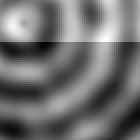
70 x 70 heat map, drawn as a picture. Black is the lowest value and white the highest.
Rings: centred on the top left. Ninth with the lowest average: bottom right. Lone odd cells: none. Seam: horizontal, 30% of the way down, the top part higher. Ninth with the highest average: top right.
